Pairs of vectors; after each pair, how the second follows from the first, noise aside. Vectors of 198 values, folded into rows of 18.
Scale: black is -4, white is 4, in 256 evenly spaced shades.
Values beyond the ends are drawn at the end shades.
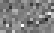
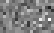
shuffled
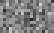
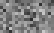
sign-scrambled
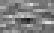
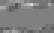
partly zeroed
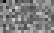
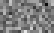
shuffled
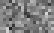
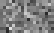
negated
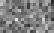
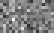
shuffled
